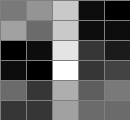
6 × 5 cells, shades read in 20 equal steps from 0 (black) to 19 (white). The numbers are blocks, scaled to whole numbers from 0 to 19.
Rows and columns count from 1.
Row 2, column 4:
1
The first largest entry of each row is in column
3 3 3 3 3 3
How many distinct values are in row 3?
5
